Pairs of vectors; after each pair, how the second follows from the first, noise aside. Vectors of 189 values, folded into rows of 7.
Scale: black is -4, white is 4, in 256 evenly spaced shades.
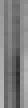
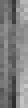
wrapped around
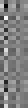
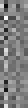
copied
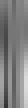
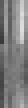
wrapped around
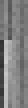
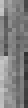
wrapped around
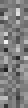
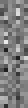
copied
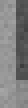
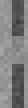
wrapped around
